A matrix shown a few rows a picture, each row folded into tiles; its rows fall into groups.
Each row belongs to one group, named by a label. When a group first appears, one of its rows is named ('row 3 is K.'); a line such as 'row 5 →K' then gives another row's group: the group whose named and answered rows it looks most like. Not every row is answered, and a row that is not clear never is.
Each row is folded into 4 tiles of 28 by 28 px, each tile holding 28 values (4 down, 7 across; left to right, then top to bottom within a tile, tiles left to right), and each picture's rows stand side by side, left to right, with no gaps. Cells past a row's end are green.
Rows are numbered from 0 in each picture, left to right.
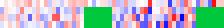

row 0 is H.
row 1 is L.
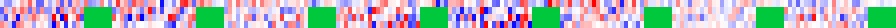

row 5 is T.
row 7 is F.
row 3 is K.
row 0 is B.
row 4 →L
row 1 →H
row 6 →H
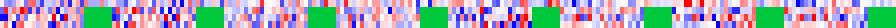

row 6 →H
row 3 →T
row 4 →L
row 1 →B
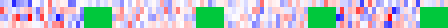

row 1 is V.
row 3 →B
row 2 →L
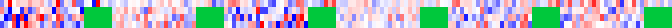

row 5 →T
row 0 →T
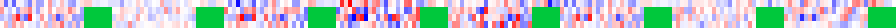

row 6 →V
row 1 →V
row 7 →H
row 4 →K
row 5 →F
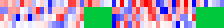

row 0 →H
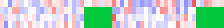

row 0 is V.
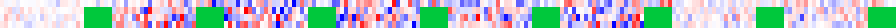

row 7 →H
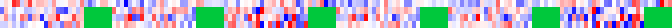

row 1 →F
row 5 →L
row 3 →F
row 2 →K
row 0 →H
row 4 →F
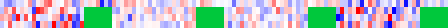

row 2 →V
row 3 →B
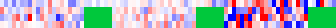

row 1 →K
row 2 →T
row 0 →F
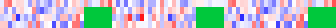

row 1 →F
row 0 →L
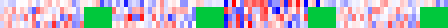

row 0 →K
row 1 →F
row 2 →T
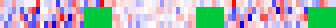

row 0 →L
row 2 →T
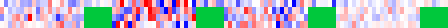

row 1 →T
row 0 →F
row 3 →V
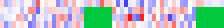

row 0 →L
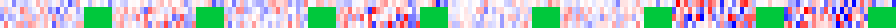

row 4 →L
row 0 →B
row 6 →H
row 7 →B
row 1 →K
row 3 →K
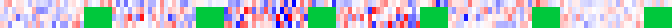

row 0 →L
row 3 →K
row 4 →H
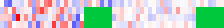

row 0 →K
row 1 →V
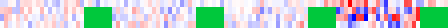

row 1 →B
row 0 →V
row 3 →H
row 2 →L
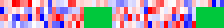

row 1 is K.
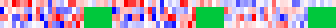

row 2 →F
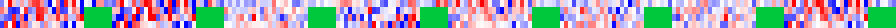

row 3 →L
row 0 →T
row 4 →T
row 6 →B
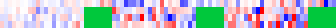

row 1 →F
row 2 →K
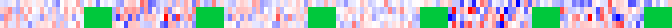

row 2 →B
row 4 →B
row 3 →V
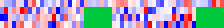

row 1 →L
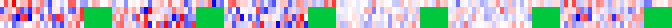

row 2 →L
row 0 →H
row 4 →V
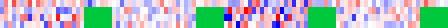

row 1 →V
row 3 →H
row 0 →H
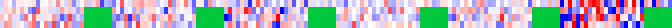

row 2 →B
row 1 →T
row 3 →V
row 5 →T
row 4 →B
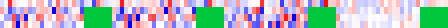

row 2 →L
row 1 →T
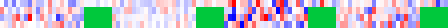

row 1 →V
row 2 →T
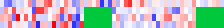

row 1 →H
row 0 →K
